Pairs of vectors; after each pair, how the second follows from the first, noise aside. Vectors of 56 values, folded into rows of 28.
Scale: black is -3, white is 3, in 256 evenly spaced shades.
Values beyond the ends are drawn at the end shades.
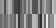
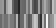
copied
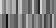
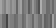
shrunk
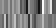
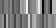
negated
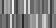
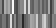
copied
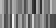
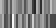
copied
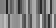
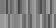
shrunk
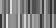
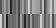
negated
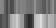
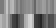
negated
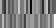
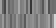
shrunk
